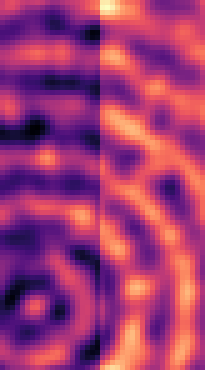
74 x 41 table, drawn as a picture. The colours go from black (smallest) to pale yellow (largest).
Lone odd cells: none. Rings: centred on the bottom left. Grain: blotchy. Seam: vertical, 50% of the way across, the right part higher.
